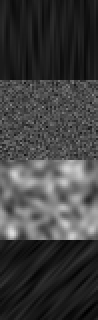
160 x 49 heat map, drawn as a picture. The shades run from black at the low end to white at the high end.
It is made of 4 by 1 panels. Panel 1,1: very low, streaked downward, faint in contrast. Panel 2,1: low, fine-grained. Panel 3,1: middling, blotchy, strong in contrast. Panel 4,1: very low, slanting up to the right, faint in contrast.
